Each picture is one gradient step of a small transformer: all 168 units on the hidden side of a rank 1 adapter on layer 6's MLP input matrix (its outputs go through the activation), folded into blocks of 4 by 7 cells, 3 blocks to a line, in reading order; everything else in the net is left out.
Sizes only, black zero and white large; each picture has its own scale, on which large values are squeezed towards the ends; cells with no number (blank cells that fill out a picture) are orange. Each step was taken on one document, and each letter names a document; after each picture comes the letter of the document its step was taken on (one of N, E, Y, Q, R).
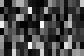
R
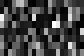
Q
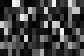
Q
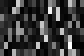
R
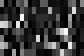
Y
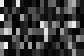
Q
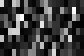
Y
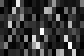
R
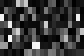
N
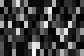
N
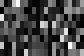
Q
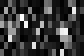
Y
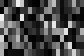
Q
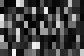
N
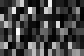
N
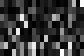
Y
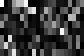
N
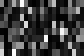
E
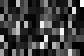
Y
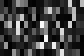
R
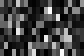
Y
